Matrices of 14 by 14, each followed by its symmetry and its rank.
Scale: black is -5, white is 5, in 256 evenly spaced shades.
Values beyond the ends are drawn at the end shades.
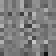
neither, rank three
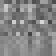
neither, rank three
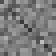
symmetric, full rank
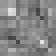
symmetric, rank three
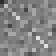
symmetric, full rank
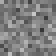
neither, full rank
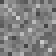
symmetric, full rank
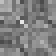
symmetric, rank three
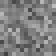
antisymmetric, full rank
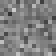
antisymmetric, full rank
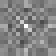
symmetric, rank three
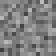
neither, full rank
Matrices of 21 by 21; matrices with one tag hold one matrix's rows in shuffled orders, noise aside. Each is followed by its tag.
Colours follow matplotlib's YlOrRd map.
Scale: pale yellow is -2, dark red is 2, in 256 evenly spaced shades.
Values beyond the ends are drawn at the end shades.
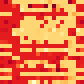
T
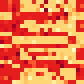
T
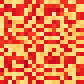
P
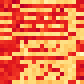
T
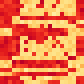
T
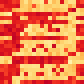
T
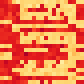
T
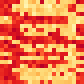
T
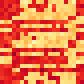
T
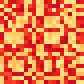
P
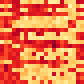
T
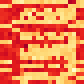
T
